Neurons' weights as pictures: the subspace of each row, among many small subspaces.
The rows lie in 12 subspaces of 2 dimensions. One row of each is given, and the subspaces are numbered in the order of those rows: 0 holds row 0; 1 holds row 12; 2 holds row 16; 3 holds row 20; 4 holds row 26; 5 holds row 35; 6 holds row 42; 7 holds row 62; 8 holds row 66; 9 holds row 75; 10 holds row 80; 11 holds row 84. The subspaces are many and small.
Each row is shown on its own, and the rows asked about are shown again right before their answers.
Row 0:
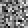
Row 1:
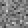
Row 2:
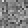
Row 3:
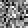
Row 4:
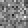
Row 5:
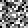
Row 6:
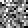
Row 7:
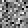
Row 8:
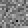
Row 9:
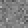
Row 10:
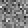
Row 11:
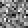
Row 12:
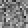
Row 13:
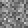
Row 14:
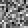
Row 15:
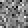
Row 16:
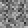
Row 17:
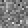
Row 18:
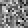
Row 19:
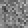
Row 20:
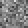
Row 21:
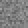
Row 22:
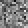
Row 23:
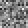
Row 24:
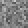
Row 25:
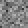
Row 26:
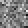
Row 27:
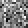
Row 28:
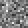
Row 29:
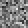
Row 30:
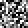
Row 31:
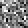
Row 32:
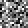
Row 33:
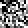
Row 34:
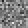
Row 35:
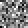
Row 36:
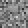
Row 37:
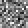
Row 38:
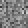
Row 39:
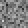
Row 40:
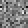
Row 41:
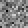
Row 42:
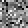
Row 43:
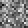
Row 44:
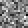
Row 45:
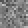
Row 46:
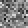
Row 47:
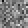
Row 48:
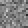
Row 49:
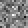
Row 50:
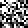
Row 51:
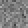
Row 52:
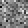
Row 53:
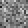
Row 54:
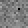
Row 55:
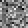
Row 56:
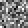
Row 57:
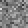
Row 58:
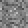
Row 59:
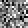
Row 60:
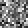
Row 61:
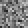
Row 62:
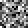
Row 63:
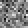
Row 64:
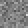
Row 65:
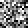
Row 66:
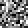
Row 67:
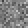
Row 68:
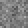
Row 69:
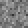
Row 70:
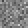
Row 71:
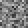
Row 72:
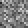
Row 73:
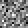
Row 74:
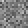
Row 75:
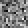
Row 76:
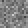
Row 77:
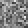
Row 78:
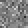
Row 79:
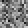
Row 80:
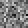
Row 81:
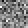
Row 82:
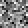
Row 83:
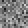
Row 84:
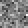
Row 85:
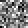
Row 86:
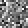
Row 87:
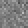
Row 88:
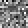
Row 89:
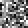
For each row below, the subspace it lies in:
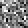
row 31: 9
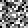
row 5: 7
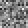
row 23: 9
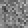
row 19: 0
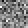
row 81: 9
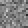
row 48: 4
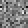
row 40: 3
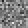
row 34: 4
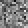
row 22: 1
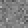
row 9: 3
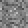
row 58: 6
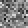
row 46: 8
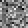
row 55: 6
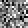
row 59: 10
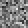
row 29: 1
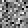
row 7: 7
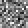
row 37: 5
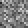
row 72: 2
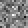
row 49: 7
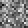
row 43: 2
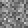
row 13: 2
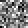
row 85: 5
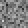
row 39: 5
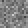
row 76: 7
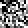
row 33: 9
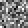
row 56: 5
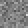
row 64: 11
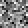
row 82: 11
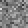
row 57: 6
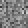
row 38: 3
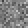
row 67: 10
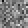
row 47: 10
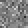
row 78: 5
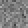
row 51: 1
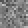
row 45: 4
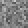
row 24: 1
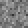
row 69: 11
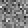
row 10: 9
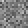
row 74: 8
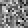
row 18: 0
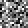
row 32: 7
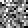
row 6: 4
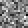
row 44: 11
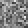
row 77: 1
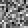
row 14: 4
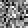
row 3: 10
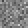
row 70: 10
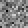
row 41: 7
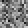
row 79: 2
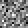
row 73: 10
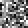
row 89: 3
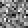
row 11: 8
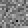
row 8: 4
